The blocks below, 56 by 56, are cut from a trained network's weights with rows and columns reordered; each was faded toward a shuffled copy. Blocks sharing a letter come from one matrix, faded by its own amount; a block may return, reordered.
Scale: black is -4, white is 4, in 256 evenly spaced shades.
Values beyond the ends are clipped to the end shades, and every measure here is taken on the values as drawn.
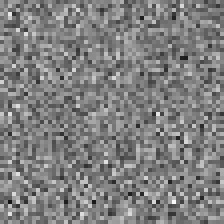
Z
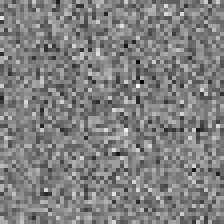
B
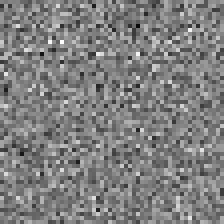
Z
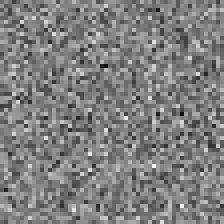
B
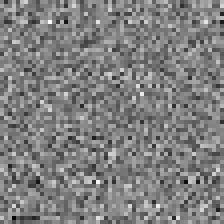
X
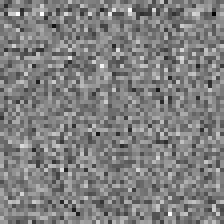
X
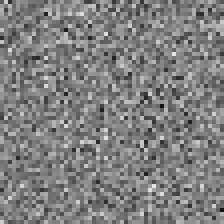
B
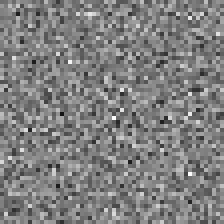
B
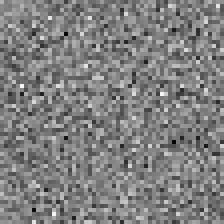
B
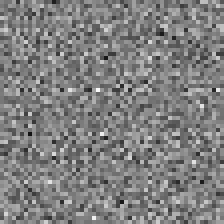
X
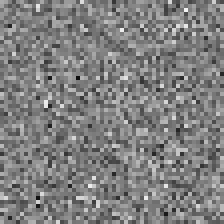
B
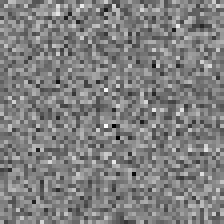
B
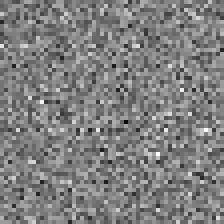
X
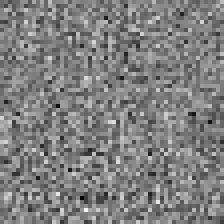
X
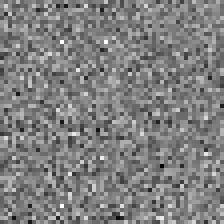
B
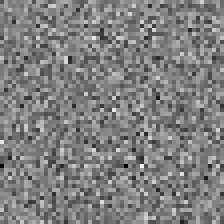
Z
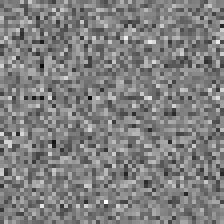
Z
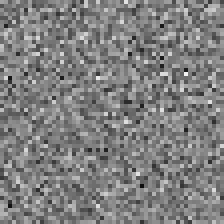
B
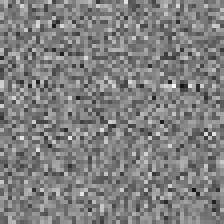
X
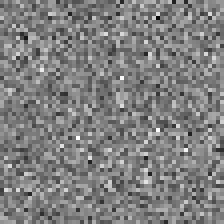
B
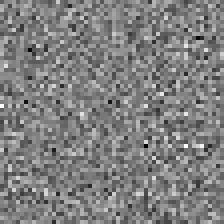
B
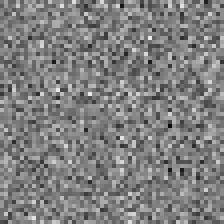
Z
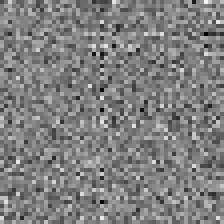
Z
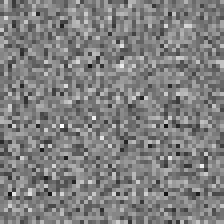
Z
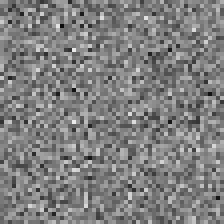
B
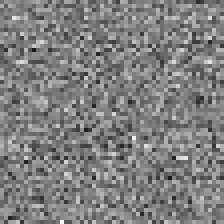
X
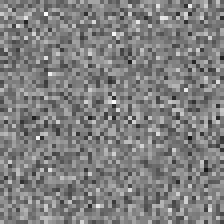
B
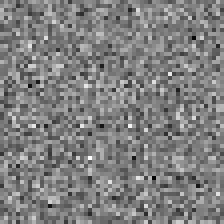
Z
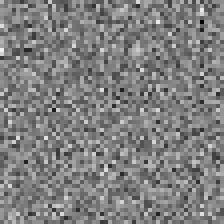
Z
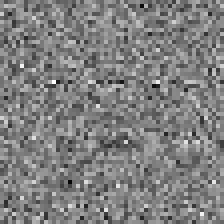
X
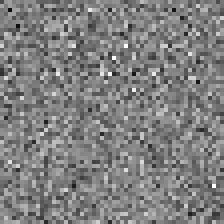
Z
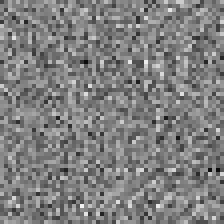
Z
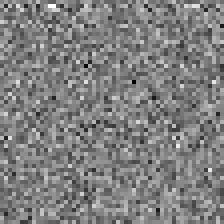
X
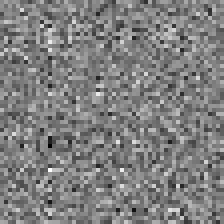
Z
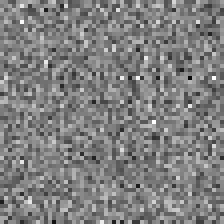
Z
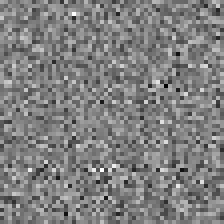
X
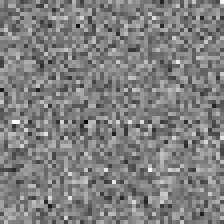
X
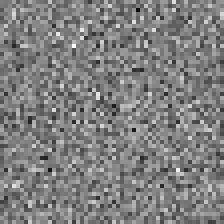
Z
